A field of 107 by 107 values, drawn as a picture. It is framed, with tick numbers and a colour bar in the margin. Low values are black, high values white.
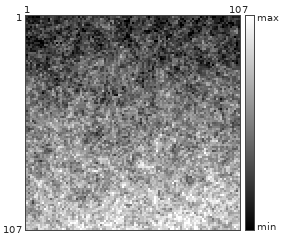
There are no regular stripes. No row or column stands out. There is an overall slope up to the bottom.
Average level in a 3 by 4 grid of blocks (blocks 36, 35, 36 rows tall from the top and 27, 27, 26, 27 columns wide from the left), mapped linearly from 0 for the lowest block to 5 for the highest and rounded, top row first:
0 1 0 0
3 2 3 3
4 5 5 5
